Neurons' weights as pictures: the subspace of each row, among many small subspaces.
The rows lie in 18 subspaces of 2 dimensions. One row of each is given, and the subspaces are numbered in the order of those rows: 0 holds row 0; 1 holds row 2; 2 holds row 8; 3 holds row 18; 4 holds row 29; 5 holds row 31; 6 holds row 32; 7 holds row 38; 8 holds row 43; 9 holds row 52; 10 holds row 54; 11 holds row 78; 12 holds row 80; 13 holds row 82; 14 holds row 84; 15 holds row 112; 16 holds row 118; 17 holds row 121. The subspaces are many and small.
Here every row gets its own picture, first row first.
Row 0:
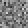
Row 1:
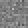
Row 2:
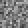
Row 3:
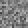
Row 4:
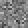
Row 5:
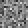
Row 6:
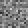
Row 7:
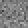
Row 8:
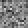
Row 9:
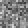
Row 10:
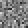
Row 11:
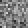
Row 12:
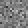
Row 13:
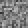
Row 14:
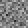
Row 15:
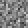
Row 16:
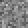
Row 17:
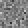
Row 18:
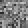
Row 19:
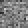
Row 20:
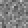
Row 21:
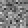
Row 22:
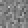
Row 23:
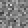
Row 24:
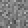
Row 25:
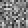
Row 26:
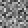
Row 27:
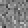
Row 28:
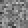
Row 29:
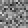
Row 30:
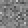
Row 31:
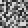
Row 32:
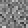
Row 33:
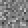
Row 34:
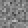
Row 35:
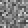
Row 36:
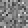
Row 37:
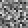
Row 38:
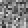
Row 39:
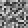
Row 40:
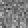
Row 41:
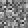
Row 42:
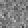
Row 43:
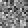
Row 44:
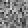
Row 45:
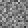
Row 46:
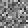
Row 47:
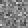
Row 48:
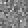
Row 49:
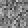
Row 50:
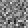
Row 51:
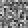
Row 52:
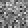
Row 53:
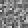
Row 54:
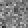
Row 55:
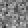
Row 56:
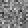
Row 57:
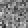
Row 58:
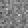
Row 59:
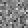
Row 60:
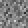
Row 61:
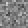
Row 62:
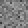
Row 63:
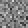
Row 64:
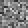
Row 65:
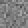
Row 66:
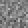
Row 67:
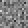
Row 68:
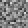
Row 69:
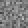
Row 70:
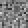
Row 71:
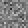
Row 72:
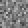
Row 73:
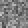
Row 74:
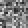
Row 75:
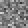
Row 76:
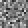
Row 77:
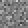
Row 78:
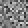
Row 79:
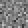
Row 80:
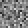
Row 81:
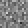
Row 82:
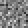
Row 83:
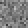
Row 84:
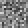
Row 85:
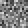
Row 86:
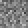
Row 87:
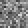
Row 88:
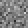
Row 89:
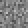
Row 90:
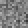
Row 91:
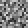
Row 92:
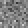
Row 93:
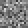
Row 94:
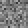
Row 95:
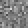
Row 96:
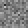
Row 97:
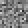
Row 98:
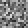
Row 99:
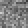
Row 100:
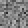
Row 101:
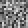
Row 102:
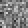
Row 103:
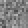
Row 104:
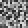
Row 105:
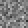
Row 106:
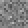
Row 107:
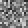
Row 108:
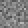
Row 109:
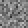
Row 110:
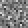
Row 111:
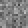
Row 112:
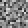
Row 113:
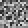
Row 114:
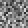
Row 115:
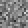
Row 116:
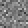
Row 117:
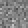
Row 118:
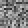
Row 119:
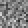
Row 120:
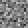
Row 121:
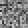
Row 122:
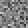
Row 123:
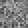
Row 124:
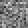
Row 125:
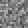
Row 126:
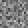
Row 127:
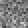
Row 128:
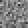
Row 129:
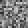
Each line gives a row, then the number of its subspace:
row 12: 11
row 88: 9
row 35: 4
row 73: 6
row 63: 6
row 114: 9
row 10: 2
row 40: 3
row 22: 11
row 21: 4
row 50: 9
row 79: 14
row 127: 3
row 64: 3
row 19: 3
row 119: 13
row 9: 7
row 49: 16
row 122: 6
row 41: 2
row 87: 4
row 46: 4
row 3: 17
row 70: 14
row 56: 12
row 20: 6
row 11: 3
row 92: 9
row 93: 16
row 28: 6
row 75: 6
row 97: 17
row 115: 14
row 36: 4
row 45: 5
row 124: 7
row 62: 11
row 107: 12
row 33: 15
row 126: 0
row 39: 14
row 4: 2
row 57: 7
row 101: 14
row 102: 3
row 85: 8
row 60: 9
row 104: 12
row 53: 17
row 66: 13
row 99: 7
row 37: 12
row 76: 15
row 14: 5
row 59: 17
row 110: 12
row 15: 13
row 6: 7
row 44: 12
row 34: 15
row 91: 14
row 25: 15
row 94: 4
